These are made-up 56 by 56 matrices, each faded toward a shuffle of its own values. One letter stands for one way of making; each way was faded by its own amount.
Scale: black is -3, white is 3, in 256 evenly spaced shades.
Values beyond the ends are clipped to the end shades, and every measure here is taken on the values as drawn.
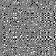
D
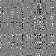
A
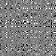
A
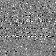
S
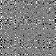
A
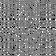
D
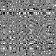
D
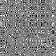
D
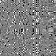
D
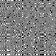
D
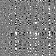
A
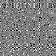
D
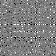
D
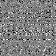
S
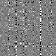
A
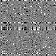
D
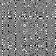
A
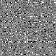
S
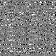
S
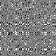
D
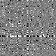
D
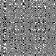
A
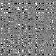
A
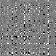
A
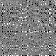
D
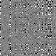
A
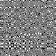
D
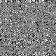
S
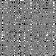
A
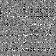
S
